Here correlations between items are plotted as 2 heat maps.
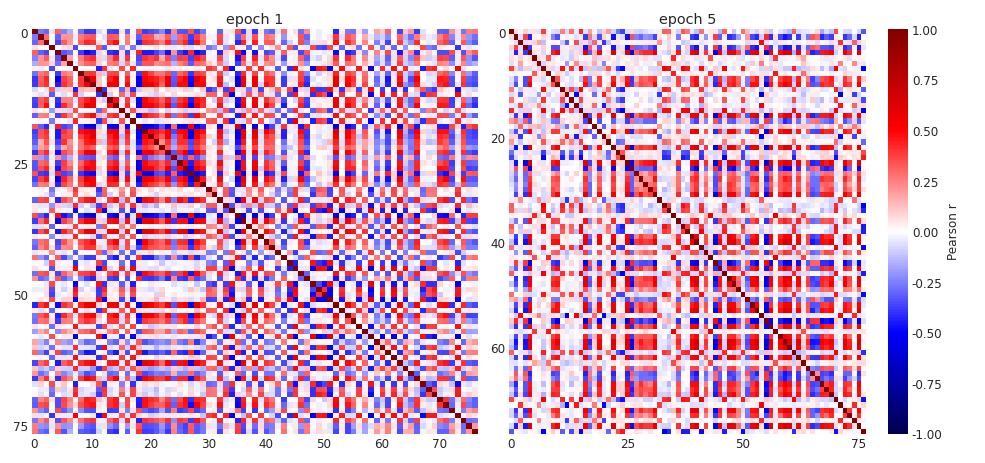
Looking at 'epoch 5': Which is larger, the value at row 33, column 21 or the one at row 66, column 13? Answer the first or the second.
the first
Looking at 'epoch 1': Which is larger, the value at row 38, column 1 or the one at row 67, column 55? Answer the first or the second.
the first
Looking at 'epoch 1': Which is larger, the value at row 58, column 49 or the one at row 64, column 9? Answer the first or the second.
the second
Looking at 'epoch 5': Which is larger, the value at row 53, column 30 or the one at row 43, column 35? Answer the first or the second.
the second
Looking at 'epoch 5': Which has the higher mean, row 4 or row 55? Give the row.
4
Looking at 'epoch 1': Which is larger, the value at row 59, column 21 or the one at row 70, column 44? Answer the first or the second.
the second
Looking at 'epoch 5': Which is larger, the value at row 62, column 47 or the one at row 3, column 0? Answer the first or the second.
the first
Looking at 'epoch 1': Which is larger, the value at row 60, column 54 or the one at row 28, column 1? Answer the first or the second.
the second
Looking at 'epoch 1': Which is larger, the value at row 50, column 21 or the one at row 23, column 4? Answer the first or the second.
the first
